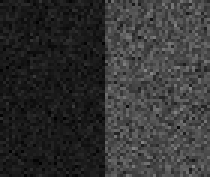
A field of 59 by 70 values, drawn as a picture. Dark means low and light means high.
It is made of 1 by 2 panels. Panel 1,1: very low, fine-grained, faint in contrast. Panel 1,2: low, fine-grained.
